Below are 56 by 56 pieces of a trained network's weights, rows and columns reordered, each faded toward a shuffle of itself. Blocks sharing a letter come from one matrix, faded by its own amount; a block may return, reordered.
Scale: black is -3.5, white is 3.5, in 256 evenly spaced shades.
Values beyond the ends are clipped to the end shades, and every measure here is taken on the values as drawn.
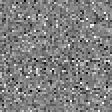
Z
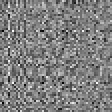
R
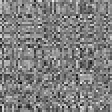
R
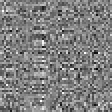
R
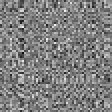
R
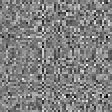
R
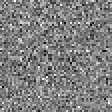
Z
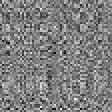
R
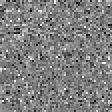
Z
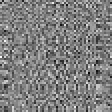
R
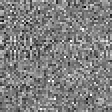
Z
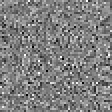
Z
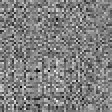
R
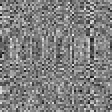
R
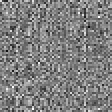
R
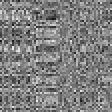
R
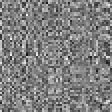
R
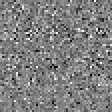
Z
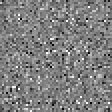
Z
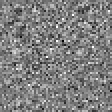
Z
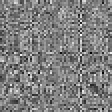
R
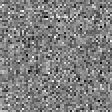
Z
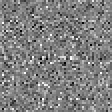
Z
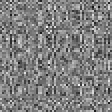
R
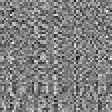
R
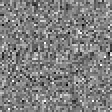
Z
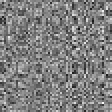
R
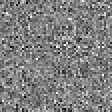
Z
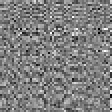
R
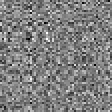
R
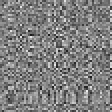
R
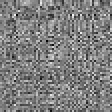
R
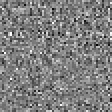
Z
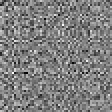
R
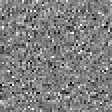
Z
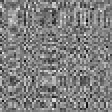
R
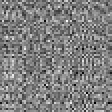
R
